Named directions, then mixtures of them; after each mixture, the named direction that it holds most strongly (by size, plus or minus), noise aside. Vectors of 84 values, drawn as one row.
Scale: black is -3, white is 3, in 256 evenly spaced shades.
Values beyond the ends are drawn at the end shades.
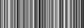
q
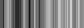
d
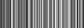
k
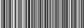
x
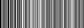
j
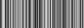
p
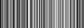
k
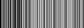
j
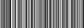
x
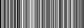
j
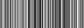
p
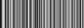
p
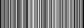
k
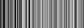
j
